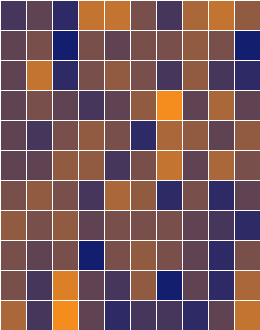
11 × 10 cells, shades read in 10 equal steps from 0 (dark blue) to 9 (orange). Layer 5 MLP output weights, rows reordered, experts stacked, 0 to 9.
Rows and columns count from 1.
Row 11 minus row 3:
3 -5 8 -1 -4 -2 0 -4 1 6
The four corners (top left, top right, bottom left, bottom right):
2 5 6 7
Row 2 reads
3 4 0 4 3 4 4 5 4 0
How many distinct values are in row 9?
5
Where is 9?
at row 4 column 7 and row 11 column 3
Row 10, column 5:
2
